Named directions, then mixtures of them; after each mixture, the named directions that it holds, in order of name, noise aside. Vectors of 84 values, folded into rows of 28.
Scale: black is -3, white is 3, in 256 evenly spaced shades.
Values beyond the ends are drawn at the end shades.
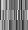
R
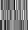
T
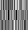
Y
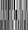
T, Y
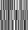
Y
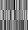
R, T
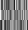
T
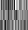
T, Y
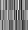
R, Y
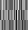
R, Y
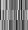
R
